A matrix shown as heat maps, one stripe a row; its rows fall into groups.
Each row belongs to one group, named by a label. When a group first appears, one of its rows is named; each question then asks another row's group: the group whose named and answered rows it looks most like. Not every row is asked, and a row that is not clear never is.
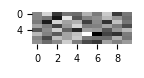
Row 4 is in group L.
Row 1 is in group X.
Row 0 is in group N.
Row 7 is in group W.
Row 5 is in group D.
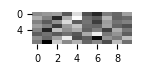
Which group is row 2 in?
W
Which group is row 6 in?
W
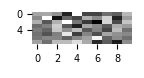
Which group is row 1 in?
N
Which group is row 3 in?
L
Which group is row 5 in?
W
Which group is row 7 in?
D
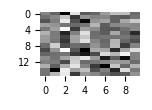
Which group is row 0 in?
X
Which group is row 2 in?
L
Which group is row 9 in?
L
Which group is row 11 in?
D
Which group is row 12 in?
X
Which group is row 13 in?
W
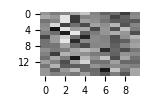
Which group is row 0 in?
D
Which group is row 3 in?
N
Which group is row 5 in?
X
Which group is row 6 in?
L
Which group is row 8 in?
L
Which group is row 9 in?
D
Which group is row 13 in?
N
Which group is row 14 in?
W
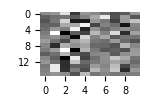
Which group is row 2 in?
L
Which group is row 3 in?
D
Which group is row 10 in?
L
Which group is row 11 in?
X
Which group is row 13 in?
N
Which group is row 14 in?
N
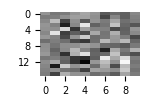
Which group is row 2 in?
N
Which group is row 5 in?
N
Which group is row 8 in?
D
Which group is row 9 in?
W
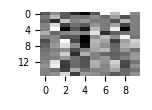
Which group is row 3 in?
N
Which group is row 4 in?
N
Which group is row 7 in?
L
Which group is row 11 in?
L
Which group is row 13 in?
N
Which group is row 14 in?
X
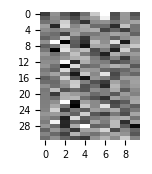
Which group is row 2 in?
L
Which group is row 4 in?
D
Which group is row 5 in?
X
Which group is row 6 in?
L
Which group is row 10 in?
W
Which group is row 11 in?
D
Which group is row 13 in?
X
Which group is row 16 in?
L
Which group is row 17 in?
W
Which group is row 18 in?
W
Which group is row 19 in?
N
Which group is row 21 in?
W
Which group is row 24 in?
N
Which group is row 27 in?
N
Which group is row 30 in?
X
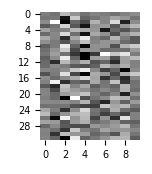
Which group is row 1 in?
X
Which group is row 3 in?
L
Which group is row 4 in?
D
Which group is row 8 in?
L
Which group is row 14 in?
D
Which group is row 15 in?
L
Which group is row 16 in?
D
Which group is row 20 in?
D
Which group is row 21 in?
X
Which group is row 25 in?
D
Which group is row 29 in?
X
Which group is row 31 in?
X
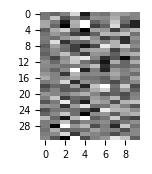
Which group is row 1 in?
N
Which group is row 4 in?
L
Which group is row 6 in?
D
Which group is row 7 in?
N
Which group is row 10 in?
L
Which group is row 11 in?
D
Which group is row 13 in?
D
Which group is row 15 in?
X
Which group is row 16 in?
W
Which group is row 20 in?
D
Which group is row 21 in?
N
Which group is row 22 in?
L
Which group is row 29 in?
N
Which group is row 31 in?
X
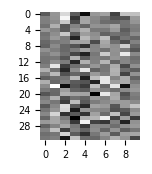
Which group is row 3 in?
N
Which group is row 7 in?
D
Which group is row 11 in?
X
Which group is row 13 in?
N
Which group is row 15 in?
N
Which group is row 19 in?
L
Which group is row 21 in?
N
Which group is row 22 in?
X
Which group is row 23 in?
L
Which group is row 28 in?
L
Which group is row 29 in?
N
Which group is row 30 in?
L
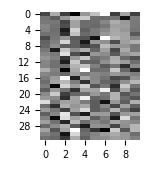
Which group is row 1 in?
D
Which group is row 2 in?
X
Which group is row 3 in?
X
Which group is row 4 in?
X
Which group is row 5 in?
X
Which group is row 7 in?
L
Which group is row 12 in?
X
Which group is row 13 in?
D
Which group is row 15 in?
X
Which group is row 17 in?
L
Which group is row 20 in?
N
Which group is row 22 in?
W
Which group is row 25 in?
L
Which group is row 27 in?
X
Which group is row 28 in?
L
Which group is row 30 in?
X
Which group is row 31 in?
X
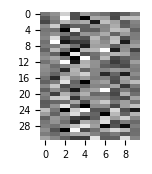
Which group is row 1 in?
L
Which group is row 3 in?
N
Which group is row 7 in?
N
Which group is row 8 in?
L
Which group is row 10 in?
X
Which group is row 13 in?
D
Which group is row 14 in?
X
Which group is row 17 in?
L
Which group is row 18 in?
N
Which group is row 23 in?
L
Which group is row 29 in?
X
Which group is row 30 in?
D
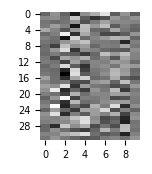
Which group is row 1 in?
W
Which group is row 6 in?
X
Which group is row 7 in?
D
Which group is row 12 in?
X
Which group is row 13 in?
L
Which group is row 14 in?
X
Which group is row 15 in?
X
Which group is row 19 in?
N
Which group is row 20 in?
X
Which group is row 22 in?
X
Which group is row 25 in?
N
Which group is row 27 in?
D
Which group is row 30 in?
D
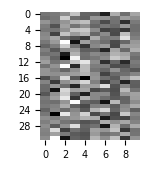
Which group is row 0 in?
W
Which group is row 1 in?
L
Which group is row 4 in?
D
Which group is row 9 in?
W
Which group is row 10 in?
X
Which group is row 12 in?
D
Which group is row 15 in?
D
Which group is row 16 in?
L
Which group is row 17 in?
D
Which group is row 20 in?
L
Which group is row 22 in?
W
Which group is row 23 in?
L
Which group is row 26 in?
D
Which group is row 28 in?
W
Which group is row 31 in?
N
